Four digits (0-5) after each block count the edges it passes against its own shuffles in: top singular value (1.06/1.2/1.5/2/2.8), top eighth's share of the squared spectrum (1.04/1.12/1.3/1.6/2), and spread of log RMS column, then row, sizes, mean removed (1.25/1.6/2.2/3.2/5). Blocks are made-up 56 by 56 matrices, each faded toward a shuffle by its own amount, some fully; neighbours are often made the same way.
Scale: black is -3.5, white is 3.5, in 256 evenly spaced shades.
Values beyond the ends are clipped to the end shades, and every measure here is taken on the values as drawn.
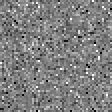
0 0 0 0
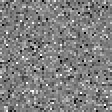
0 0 0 0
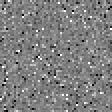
1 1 0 0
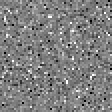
0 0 0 0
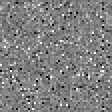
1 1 1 0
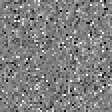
2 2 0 0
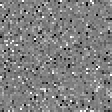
2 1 0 0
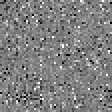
3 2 1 1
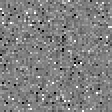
1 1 0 0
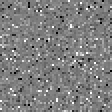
1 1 0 0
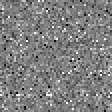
1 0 0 0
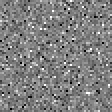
0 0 0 0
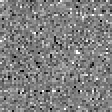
1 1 0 1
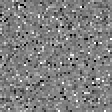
0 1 0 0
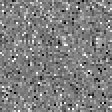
2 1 0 0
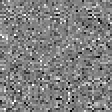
4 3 1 1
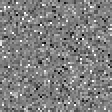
0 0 0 0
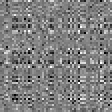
5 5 3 3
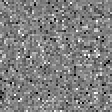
0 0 0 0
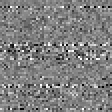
2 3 0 4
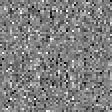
3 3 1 1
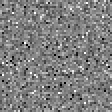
1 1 0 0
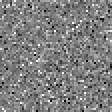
1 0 0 0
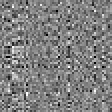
4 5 3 2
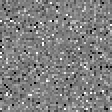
0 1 1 1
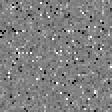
1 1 0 0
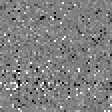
2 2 1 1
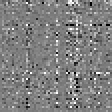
2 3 3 3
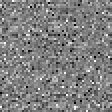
3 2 0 1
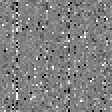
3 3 2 0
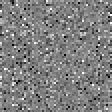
1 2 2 0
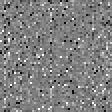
1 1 1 0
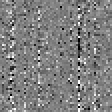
3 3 3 0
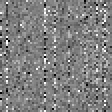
2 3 3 0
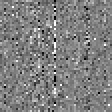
3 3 3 0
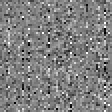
2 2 3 0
